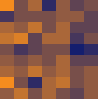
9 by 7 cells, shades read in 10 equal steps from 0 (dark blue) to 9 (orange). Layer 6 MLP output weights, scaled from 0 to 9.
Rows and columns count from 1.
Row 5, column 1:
4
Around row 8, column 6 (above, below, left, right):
4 3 7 5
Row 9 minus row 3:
-1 2 -3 2 -2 0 2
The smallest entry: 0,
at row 5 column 6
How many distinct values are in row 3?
5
